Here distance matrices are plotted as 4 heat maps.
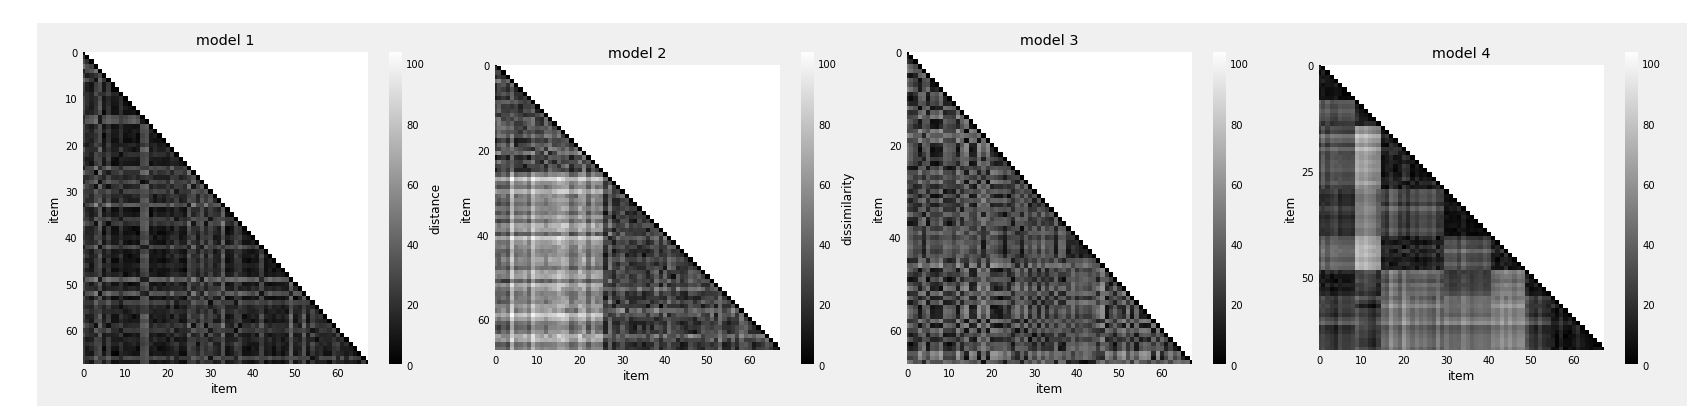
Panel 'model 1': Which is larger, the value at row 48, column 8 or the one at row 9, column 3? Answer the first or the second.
the second
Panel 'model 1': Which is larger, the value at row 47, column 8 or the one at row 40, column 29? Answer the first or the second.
the second
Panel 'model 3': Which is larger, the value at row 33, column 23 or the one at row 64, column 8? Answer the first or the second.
the second
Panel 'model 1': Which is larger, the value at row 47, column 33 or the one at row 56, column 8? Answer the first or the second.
the first
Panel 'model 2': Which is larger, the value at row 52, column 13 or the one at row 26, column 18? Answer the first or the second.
the first
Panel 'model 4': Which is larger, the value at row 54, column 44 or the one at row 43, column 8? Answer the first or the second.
the first
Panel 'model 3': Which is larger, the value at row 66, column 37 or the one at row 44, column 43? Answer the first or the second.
the first
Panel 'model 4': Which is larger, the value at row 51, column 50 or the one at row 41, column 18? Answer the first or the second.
the second
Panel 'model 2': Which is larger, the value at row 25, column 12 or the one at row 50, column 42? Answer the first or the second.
the first
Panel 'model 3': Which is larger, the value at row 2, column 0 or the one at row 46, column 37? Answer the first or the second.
the second
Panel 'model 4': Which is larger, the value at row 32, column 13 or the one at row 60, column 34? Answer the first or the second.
the second
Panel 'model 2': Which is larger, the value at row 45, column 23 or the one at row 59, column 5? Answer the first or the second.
the second
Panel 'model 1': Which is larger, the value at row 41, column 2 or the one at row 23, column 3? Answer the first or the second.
the second
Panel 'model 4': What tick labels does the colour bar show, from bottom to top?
0, 20, 40, 60, 80, 100
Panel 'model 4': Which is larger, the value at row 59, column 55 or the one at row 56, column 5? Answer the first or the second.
the second
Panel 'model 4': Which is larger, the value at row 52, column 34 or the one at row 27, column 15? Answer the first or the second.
the first
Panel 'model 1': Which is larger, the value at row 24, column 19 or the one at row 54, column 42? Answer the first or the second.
the second
